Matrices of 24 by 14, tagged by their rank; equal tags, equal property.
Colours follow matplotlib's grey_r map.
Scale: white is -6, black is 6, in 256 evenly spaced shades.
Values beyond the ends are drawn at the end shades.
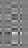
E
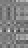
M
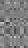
M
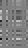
E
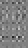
M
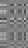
E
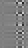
E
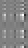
E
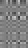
E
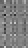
M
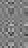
M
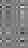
E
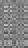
M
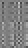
M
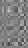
M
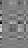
E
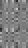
M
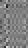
M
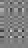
E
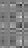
E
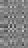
M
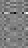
M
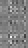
M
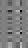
E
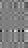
E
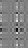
E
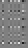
E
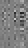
M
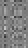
M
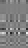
E
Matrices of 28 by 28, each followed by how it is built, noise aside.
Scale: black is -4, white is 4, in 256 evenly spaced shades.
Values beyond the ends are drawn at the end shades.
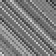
Toeplitz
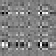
low rank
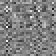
low rank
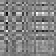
low rank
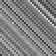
Toeplitz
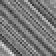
Toeplitz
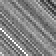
Toeplitz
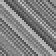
Toeplitz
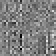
low rank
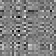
low rank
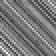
Toeplitz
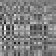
low rank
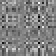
low rank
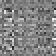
low rank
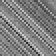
Toeplitz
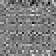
low rank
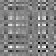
low rank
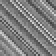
Toeplitz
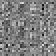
low rank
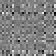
low rank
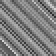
Toeplitz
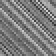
Toeplitz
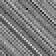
Toeplitz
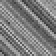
Toeplitz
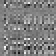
low rank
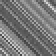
Toeplitz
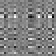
low rank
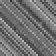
Toeplitz
